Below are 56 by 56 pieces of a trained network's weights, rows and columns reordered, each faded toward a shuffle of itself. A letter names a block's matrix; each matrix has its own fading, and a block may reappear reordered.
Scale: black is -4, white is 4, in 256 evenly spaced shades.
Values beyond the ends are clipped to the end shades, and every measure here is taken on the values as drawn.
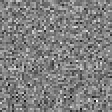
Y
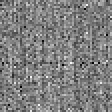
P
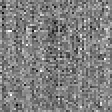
P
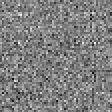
Y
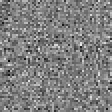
Y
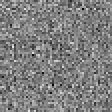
Y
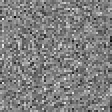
Y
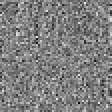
Y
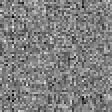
Y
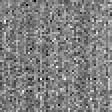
P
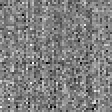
P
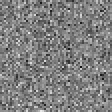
Y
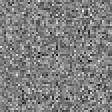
Y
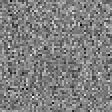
Y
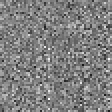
Y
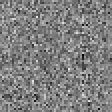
Y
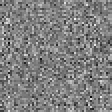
Y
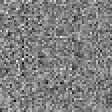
Y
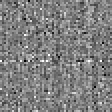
P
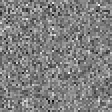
Y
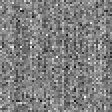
P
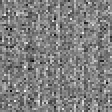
P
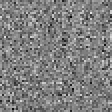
Y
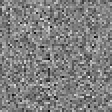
Y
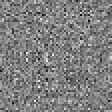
Y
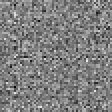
Y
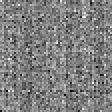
P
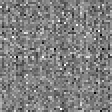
P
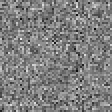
Y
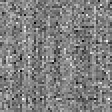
P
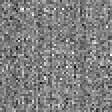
P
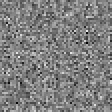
Y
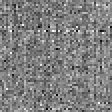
P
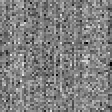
P
